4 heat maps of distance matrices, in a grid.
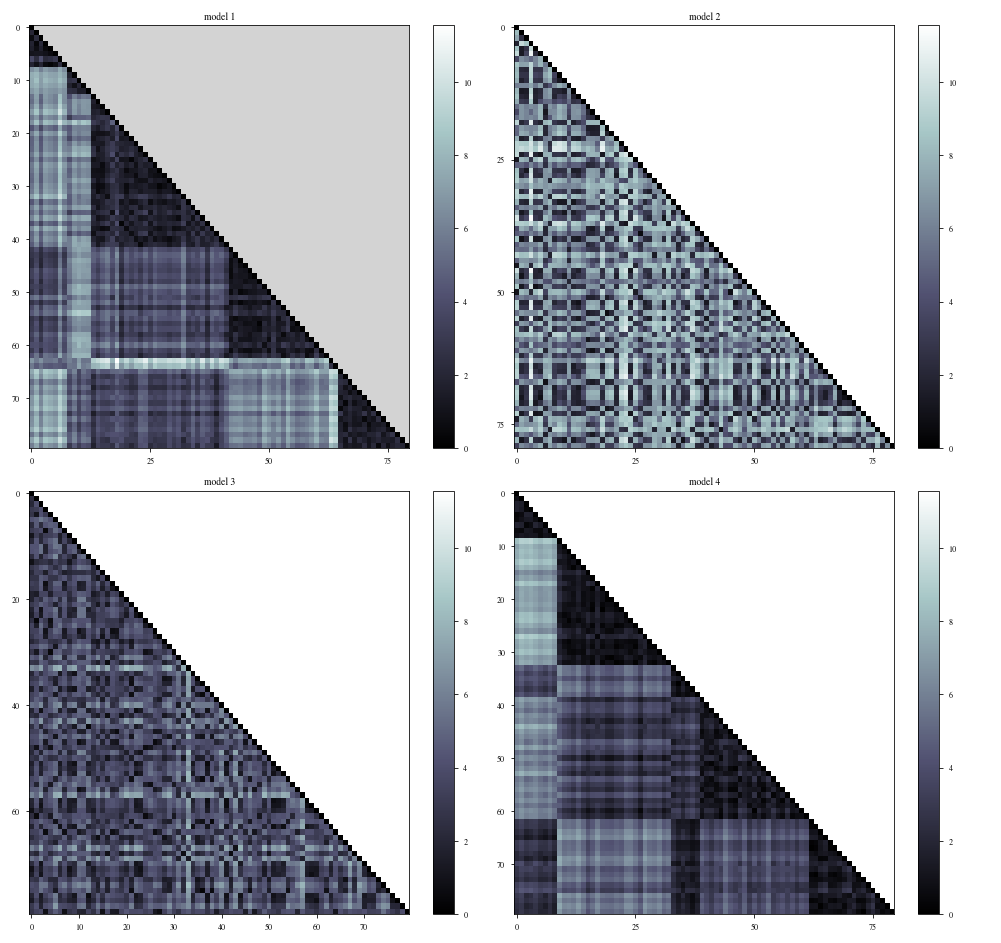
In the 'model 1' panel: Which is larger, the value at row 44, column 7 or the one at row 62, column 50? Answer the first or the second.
the first
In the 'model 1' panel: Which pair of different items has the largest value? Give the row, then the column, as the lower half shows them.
63, 18
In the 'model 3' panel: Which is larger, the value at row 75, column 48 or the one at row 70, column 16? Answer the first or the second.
the second
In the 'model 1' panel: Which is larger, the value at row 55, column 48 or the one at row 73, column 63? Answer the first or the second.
the second
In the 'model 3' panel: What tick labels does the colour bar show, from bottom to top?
0, 2, 4, 6, 8, 10
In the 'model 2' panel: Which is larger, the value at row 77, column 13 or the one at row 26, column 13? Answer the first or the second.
the first
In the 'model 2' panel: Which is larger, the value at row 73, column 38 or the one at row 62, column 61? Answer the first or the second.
the first
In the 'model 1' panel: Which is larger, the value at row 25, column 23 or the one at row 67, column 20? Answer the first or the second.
the second
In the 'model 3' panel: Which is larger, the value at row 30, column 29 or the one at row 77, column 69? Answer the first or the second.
the second
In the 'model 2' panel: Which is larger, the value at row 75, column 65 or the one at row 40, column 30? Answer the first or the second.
the first
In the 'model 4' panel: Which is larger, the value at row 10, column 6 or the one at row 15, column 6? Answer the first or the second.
the first
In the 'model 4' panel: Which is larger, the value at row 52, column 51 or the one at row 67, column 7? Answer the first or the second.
the second
